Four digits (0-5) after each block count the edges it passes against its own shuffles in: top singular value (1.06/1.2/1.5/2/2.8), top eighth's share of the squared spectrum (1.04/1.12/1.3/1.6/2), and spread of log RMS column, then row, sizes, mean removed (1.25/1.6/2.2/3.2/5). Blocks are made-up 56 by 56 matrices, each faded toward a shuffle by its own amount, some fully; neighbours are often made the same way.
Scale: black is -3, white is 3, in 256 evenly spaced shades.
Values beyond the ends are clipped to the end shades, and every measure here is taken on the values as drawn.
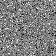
0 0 0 0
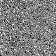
1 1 0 0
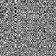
4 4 3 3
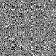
4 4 2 2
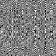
4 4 3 2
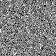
1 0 0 0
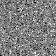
2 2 1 0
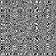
4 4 3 3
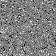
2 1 0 0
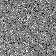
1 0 0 0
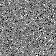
0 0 0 0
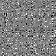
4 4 2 2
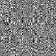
4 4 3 2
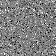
2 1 0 1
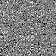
3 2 1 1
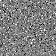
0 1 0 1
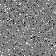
0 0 0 0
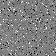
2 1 0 0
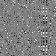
4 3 2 1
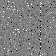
3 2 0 0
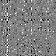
4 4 2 1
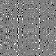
4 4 2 2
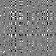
5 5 3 3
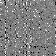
4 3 2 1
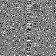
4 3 2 1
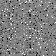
3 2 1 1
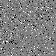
2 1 0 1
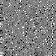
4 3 2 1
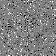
3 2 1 1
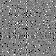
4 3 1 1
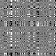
5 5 3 3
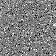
1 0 0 0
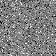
2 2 0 0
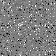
3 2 1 1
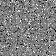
0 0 0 0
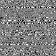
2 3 0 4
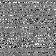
1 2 0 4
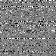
2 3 0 3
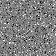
0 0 0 0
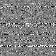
2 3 0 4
